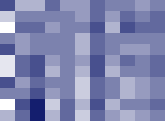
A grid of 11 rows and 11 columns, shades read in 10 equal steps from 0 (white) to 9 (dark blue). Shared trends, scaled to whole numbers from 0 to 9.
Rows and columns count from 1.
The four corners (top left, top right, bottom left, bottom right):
7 5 3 5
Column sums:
38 56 69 46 56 35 70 46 52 51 60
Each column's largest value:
7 7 9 6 6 5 7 5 7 6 6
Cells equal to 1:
2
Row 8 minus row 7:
6 -2 -1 2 0 -1 -1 2 -2 -1 -1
